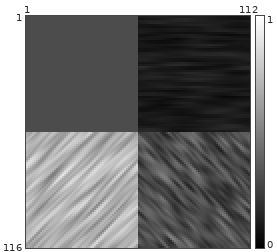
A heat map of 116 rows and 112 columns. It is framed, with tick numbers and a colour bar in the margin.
It is made of 2 by 2 panels. Panel 1,1: low, flat. Panel 1,2: very low, streaked across, faint in contrast. Panel 2,1: high, slanting up to the right. Panel 2,2: low, slanting down to the right.
